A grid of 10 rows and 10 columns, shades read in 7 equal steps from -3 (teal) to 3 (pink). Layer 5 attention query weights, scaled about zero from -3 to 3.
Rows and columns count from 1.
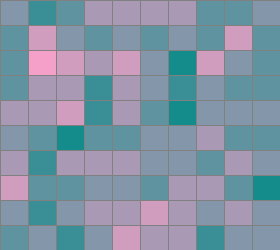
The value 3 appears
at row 3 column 2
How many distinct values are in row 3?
6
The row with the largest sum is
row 3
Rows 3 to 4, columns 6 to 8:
0 -3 2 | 0 -2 0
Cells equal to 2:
9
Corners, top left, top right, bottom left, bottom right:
0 0 -1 0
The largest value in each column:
2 3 2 1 2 2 1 2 2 0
